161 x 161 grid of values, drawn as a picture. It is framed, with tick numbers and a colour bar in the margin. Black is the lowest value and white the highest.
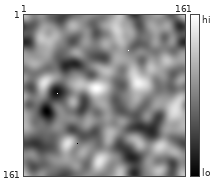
Three lone cells stand out: two far higher and one far lower than their neighbours. The ninth with the highest average is the middle right. The texture varies smoothly and slowly.
